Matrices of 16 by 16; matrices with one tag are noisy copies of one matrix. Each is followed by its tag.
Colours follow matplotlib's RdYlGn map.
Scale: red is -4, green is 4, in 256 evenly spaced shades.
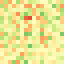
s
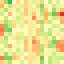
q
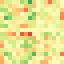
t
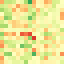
t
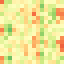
q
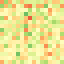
s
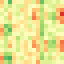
q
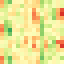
q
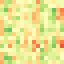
q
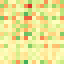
s
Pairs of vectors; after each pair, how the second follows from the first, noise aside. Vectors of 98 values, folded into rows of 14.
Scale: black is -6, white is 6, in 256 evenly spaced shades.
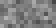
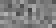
shuffled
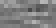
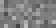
shuffled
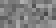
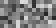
scaled up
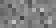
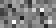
scaled up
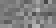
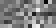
scaled up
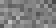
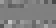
partly zeroed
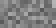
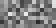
scaled up
